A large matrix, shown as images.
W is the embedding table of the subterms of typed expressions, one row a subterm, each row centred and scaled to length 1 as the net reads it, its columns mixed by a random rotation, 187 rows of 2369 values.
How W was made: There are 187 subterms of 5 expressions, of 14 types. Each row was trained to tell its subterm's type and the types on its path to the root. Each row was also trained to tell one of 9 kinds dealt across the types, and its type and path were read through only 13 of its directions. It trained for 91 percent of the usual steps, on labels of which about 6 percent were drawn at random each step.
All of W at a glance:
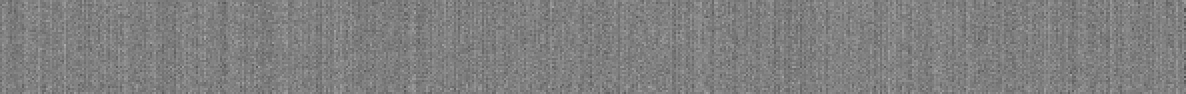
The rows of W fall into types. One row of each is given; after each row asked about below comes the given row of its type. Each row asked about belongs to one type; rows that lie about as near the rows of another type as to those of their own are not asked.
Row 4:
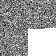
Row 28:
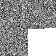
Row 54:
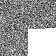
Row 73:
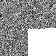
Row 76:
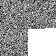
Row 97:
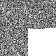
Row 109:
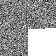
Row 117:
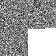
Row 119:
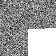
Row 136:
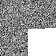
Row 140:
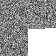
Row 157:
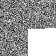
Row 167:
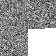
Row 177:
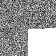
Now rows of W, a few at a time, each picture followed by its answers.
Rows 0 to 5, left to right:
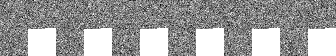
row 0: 119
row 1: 157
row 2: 117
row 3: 136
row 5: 109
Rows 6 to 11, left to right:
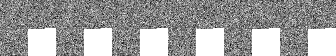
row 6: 136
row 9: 54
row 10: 28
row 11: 136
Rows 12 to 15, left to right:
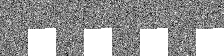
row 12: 157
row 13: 97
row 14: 140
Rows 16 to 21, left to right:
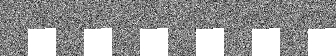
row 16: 177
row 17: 76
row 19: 109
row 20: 177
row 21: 119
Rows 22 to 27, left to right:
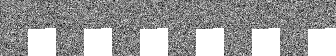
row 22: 136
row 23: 117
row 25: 4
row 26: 54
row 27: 117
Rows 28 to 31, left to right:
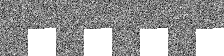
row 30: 54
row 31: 76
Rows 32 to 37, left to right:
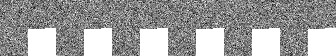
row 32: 136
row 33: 119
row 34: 167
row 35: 177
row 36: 140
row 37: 97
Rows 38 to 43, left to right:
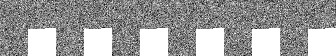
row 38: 109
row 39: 54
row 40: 4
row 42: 119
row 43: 109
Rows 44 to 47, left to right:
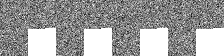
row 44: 76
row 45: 177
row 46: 117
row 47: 4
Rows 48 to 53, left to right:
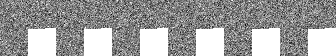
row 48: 73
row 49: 140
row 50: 28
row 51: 4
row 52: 157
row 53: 28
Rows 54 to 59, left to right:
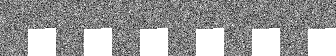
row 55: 97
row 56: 157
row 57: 177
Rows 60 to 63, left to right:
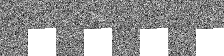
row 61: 157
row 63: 117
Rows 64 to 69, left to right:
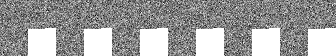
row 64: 140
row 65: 4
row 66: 28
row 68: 157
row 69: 140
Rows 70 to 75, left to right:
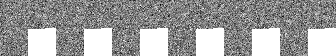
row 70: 76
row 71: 136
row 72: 117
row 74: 76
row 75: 157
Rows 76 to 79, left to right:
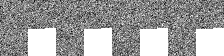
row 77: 177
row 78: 157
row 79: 76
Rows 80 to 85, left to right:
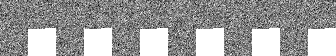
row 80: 140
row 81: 54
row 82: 28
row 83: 73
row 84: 76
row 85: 54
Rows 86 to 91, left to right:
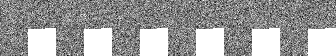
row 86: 136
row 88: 28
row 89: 167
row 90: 140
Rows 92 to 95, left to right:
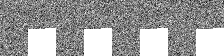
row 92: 109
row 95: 97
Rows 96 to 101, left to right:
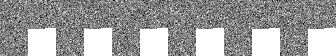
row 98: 109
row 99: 97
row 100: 54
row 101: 4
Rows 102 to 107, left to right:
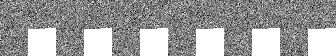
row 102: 73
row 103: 28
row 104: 167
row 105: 140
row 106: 4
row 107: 117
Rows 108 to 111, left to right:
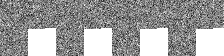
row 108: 119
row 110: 97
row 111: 4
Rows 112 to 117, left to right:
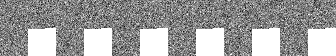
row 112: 177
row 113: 167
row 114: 157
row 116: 109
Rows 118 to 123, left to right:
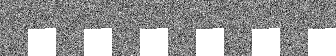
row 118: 76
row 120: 54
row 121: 28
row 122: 117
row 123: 76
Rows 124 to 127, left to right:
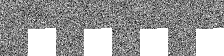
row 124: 140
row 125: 97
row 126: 28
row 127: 177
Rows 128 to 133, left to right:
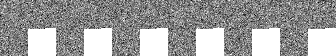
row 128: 73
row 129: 28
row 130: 28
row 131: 136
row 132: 109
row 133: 177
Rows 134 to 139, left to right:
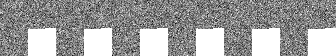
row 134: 73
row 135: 109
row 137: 177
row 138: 136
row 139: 4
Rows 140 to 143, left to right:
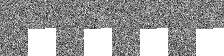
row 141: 28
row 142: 4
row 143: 76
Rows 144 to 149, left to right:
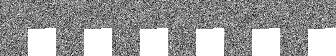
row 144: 76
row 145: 109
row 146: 76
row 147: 76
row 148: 119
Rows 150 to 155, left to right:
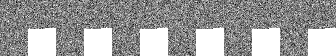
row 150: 54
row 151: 136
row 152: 4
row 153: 167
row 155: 177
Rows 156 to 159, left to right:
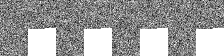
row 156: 54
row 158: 117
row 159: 177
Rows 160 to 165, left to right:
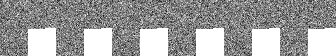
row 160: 76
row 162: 119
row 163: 4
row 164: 119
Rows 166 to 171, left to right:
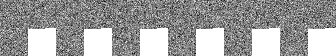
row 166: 109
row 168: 177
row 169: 28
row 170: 167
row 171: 54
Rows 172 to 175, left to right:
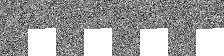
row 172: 157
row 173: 54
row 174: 119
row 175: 28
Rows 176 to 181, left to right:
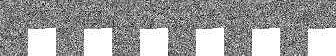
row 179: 4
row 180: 117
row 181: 54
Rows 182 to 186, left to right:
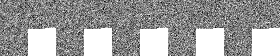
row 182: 4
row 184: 157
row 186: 140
